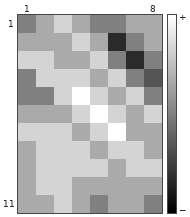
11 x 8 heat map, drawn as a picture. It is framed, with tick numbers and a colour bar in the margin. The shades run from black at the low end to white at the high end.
Values change most from cell to cell in the top right. The grain runs diagonally down to the right. The ninth with the lowest average is the top right. Overall the values sit about 70% of the way up the scale. The halves do not mirror each other. The centre is the ninth with the highest average.
